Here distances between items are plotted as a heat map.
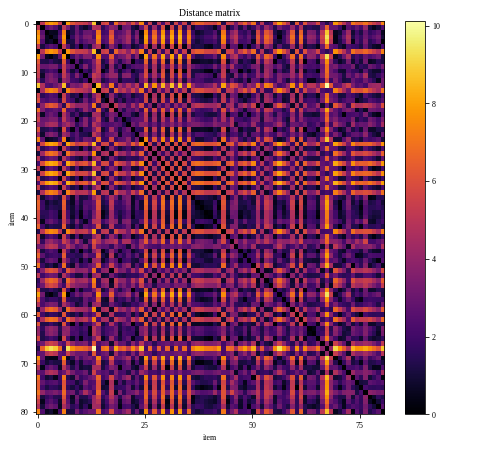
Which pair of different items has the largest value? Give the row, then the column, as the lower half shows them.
67, 13
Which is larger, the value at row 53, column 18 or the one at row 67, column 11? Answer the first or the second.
the second
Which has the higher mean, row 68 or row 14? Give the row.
14
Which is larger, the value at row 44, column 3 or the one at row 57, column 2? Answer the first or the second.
the first
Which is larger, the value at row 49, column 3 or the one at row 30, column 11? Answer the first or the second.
the first
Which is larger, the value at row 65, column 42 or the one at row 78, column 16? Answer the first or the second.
the second
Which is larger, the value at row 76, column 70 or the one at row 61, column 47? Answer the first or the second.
the second
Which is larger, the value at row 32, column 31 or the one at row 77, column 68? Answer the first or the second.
the first
